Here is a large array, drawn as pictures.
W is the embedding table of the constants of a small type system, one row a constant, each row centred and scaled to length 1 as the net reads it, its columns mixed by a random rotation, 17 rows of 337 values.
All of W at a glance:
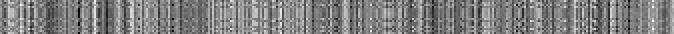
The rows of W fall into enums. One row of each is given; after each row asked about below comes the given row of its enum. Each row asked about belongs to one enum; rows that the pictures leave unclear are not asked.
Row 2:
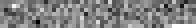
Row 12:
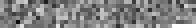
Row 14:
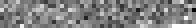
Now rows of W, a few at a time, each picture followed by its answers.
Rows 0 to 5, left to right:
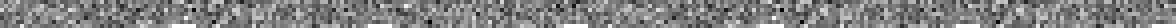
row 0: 14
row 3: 14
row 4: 12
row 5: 12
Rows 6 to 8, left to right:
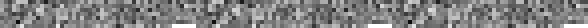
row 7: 12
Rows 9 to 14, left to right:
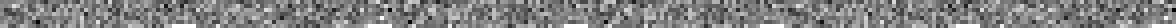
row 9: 2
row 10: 14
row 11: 12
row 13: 2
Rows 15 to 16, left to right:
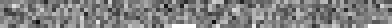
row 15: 2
